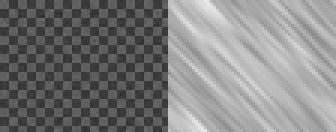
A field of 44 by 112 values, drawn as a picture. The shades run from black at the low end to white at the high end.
It is made of 1 by 2 panels. Panel 1,1: low, checkered. Panel 1,2: high, slanting down to the right.
